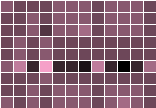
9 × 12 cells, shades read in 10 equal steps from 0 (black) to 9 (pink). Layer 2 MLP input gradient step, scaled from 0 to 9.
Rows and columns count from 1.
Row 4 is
4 5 4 5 4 4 4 4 4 4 4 4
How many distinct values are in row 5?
2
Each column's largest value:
5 7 5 9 5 5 6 7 5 6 5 6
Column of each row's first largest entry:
1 3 7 2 2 4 4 3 10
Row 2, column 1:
4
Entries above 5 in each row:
0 0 1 0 0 4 0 0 1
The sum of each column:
39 41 38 43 39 39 39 39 39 38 39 38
